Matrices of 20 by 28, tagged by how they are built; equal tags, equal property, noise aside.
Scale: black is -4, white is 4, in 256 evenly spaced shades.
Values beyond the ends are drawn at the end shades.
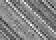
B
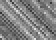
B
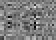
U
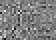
U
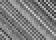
B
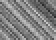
B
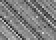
B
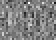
U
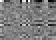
U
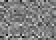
U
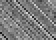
B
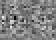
U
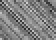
B
